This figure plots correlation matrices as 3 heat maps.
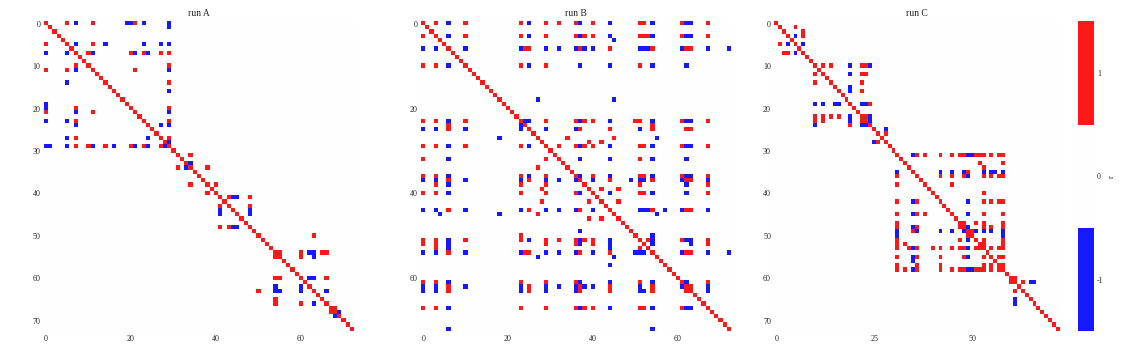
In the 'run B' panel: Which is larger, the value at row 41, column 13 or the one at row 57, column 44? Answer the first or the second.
the first
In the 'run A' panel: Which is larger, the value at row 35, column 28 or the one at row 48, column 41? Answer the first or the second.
the second
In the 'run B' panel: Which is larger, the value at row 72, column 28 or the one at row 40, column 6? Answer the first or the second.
the first
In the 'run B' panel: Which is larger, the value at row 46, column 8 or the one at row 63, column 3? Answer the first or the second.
the first
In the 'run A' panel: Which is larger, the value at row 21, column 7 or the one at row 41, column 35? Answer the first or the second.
the second
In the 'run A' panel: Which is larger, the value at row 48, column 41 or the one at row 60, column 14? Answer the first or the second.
the first
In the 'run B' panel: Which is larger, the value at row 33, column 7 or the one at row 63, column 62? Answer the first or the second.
the second
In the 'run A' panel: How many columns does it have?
73
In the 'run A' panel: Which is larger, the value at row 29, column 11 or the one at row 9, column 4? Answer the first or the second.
the second
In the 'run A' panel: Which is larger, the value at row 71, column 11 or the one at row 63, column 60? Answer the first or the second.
the first
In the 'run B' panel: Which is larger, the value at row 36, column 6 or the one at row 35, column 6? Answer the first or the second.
the second
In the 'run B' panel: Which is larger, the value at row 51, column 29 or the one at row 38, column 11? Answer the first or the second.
the first
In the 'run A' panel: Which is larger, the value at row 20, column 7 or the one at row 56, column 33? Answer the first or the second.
the first
